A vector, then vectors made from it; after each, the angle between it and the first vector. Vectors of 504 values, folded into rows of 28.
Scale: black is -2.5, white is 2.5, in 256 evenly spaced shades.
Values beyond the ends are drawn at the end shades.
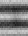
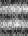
nearly opposite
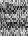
partly aligned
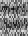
partly aligned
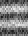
nearly opposite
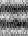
nearly parallel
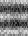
nearly parallel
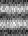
nearly opposite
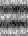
nearly parallel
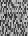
orthogonal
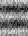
nearly parallel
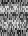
partly opposed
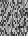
orthogonal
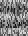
partly aligned
